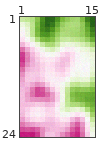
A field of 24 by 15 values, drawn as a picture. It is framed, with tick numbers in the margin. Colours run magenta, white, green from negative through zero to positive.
Slope: up to the top right. Average level on the scale: 50%. Stripes: none. Lone odd cells: none. Grain: blotchy.
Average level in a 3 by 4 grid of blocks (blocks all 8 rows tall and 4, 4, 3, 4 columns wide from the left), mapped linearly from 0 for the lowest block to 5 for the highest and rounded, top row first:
3545 / 0124 / 0123
